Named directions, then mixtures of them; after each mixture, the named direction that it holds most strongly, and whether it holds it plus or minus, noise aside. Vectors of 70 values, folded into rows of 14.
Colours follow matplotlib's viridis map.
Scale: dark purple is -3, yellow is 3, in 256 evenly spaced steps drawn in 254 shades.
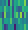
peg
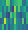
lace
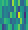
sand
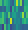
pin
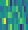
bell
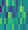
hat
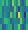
sand, plus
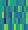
peg, minus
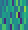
sand, minus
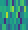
sand, minus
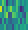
hat, minus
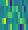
bell, plus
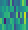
sand, minus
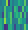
peg, plus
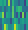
peg, minus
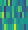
peg, minus
